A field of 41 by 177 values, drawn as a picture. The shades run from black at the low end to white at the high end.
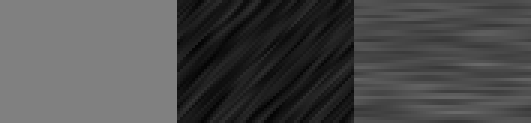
The table splits into one row of 3 panels. Panel 1,1: middling, flat. Panel 1,2: very low, slanting up to the right, faint in contrast. Panel 1,3: low, streaked across, faint in contrast.
